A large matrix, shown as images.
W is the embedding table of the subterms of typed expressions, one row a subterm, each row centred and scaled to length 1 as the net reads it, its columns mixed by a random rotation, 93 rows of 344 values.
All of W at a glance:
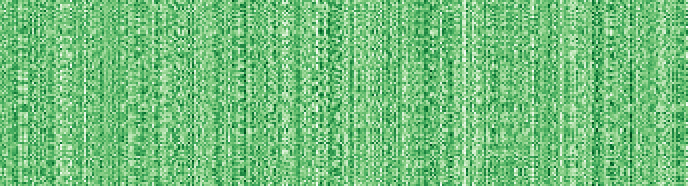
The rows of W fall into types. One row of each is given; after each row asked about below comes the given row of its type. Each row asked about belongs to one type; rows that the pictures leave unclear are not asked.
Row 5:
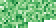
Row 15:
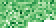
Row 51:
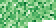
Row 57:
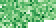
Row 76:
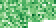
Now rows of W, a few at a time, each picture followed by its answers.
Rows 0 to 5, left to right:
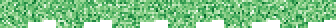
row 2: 76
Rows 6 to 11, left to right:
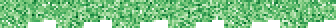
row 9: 15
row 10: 15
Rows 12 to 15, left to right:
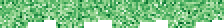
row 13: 76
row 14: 15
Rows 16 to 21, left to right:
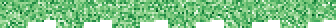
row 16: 15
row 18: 76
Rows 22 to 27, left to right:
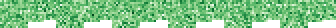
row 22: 5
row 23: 57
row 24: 15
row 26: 76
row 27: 76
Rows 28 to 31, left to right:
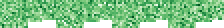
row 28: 76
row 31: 57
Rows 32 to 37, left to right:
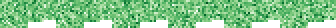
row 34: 5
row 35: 57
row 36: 57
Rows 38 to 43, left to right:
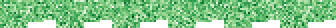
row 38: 57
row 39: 57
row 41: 15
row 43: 57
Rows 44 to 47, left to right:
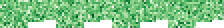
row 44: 57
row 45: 5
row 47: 15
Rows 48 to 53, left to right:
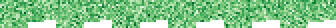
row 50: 57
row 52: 76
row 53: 15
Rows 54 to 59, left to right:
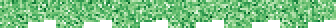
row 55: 15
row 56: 5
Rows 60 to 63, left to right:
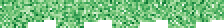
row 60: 57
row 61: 76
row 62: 15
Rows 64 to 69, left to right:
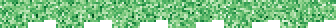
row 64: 5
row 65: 5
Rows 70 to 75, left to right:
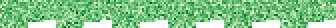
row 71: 15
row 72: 57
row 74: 76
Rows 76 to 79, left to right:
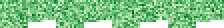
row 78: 15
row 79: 76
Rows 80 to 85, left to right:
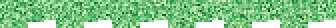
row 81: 51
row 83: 57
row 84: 5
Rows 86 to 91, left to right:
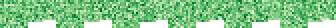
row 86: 76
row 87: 5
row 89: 51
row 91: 76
